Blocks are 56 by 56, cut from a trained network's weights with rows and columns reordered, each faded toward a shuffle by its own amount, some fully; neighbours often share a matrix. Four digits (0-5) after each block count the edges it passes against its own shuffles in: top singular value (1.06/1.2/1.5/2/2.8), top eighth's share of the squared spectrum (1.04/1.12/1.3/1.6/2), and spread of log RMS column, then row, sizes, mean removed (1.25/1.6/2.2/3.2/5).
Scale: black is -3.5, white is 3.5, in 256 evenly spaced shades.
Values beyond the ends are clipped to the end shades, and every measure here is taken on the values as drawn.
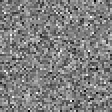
0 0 0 0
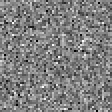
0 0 0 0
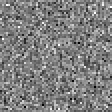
0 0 0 0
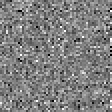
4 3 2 2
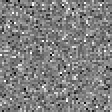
1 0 0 0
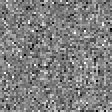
2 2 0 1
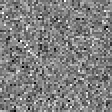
2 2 0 0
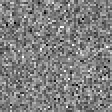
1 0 0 0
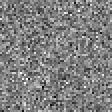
0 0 0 0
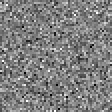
0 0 0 0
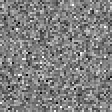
0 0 0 0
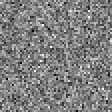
0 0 0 0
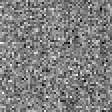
2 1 0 1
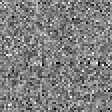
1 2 0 1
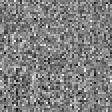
3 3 2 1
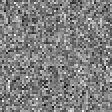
1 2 0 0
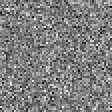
0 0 0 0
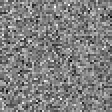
0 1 0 0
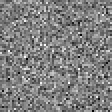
2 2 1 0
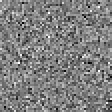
2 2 1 1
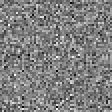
3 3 1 1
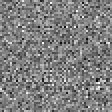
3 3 1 2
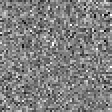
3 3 1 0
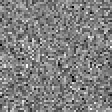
2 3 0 0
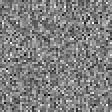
3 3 0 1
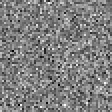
1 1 0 0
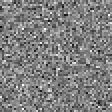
2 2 0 0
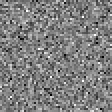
1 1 0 0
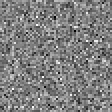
2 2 0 0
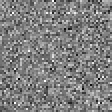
3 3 1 1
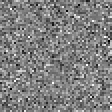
2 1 0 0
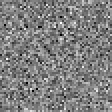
3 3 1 1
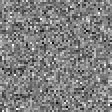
1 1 0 0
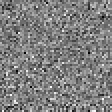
3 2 0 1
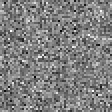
1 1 0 1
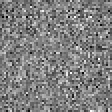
2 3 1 2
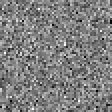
1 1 0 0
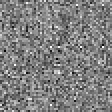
2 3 1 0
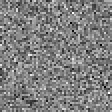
1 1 0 0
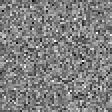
1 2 0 0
